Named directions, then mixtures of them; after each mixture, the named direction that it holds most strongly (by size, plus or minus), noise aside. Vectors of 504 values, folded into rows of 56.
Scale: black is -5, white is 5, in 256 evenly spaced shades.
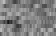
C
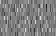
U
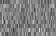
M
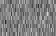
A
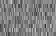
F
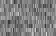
F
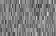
A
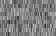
F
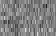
U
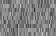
M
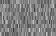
M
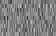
U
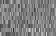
M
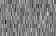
A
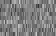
A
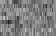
C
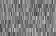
F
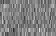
M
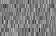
M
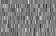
U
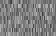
F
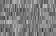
C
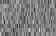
M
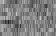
C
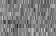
M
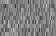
M
